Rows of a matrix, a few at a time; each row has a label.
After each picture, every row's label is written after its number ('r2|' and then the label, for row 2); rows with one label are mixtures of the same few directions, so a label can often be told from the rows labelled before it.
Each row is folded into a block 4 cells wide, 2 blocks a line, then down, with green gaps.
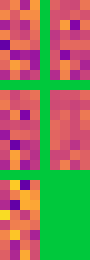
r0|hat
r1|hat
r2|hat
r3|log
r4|hat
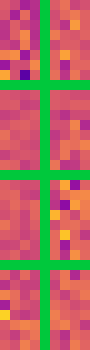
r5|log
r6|hat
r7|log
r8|log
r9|log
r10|hat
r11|hat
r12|hat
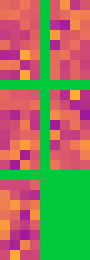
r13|log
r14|hat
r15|log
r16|hat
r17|log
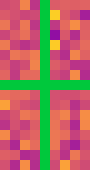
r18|hat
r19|log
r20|log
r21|log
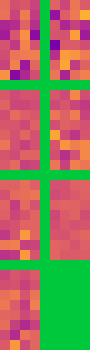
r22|log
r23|log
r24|log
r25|hat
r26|log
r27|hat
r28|log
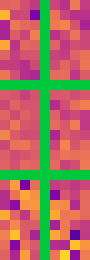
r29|log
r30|hat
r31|hat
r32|log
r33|hat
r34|log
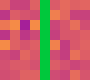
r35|hat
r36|log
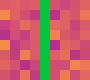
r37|log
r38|log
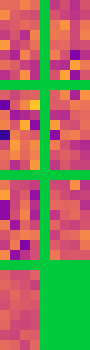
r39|log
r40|log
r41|log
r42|hat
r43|log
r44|hat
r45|log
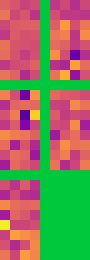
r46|log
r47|log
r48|hat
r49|log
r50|hat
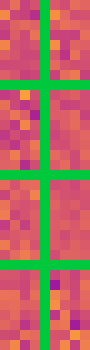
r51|log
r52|log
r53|hat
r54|hat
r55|log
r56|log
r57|log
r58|log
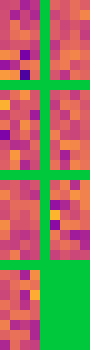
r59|log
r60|log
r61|hat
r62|hat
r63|log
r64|hat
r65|hat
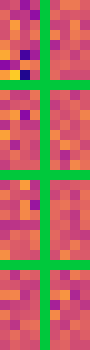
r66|log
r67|hat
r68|hat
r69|hat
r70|hat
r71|log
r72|hat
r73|hat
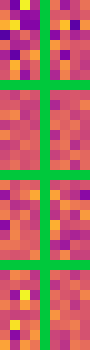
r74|hat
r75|hat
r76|hat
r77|log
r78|log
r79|log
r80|hat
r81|hat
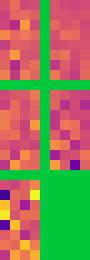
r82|hat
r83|log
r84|log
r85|log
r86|log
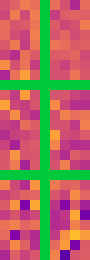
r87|log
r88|hat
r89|hat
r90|log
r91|hat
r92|log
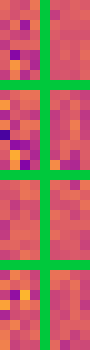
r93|hat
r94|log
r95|hat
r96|log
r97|log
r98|hat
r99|hat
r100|log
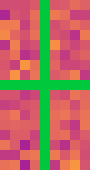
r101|log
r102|log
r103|log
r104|log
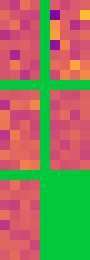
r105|hat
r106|log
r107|log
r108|hat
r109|hat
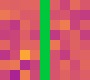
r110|log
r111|hat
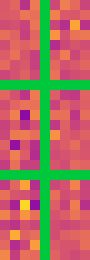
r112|hat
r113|hat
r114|hat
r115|hat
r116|hat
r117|hat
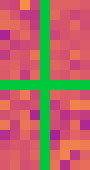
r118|hat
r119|log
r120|hat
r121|log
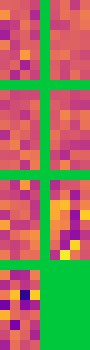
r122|log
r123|hat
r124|log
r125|log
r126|hat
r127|log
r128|hat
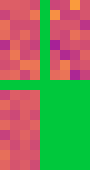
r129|log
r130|hat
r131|hat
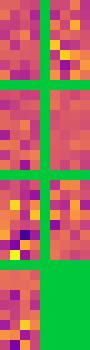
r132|log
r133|hat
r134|log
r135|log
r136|log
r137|hat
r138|log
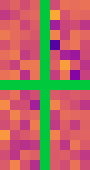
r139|log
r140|hat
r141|log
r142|log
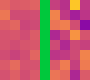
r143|hat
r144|hat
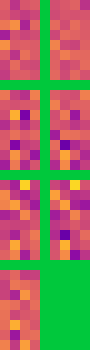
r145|hat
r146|hat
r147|hat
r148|hat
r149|hat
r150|hat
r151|hat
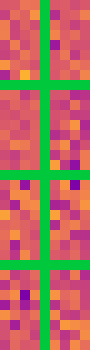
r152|log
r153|log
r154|hat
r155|log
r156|hat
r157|hat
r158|hat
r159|hat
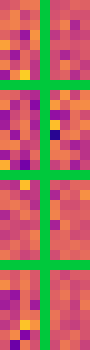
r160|log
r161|hat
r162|log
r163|hat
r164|hat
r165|log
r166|log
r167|log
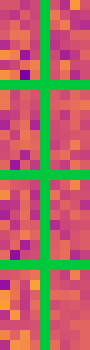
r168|log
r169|hat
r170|log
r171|log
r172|log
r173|hat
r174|log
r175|hat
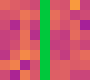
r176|log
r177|hat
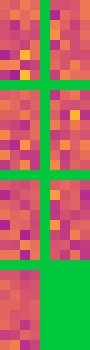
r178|log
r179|log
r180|log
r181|hat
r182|log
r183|log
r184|log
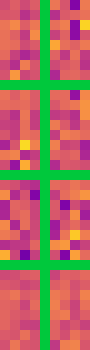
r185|log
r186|hat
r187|log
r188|hat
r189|log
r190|log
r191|log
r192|log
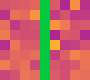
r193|log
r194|hat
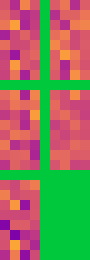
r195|hat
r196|hat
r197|hat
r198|hat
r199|hat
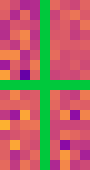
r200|log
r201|hat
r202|hat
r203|hat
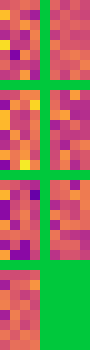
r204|log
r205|hat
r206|log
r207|hat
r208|log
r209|hat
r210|log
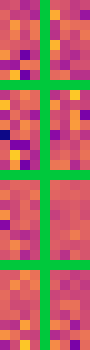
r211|log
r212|log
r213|hat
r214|hat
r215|hat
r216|log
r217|log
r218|log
